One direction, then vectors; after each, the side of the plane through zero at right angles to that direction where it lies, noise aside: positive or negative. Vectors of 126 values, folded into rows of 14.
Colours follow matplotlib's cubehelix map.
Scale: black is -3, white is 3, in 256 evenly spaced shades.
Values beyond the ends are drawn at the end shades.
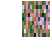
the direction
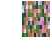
positive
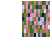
positive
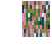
negative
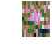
positive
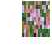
positive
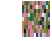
negative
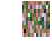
negative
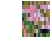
positive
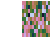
positive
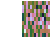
positive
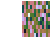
negative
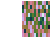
negative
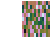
negative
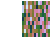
positive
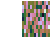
positive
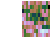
negative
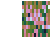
positive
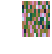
negative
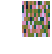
negative
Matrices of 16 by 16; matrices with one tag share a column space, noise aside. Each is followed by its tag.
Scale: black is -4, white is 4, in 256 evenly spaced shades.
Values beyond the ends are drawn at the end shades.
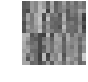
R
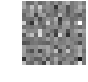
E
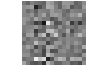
E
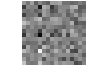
E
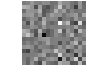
E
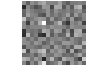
E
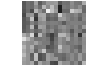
R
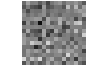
E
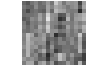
R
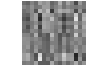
R
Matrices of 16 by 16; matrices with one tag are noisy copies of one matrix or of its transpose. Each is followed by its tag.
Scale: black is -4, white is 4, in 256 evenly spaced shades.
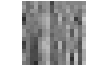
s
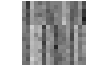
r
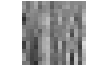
s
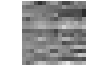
s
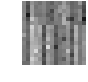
r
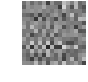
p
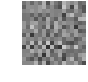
p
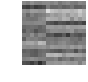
r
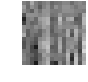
s
